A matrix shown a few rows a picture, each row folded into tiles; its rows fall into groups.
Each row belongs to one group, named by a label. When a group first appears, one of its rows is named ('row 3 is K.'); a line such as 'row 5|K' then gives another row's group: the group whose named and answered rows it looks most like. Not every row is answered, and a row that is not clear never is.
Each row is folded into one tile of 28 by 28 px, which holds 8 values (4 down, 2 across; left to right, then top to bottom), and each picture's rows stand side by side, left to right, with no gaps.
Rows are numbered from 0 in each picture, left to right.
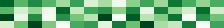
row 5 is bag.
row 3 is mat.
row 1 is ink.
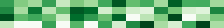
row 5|bag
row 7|bag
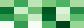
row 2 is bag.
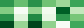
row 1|ink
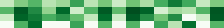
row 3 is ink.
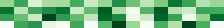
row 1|mat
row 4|ink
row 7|mat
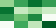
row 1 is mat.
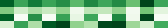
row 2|ink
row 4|ink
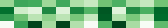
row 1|bag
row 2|bag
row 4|bag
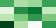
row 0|bag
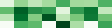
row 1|mat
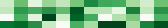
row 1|mat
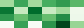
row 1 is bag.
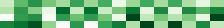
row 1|ink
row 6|bag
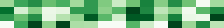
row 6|ink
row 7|mat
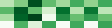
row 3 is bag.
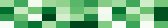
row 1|mat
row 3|ink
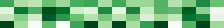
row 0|bag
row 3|bag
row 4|bag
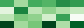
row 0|bag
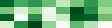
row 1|ink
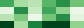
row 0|bag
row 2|ink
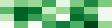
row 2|mat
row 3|ink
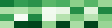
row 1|ink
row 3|bag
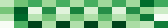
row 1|bag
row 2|bag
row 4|bag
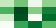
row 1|mat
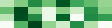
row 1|ink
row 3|mat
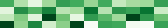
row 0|bag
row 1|mat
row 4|mat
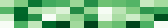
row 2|bag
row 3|ink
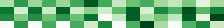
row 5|bag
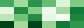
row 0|bag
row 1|ink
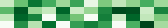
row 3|mat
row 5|bag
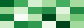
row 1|mat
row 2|bag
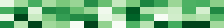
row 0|mat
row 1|bag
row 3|ink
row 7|bag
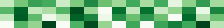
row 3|ink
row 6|mat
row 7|bag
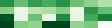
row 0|ink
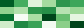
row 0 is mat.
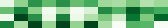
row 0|mat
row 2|ink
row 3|bag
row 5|mat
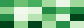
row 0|ink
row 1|bag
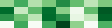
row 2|ink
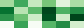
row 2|mat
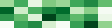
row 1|mat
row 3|ink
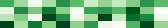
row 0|bag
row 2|ink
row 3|mat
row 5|ink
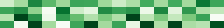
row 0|mat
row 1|ink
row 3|bag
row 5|bag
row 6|bag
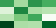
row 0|bag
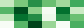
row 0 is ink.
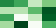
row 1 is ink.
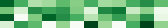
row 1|mat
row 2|mat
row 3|bag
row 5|ink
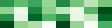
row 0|ink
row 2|ink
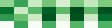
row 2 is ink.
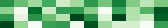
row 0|ink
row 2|mat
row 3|ink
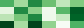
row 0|bag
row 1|ink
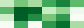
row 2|ink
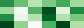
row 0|ink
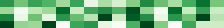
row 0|ink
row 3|mat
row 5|ink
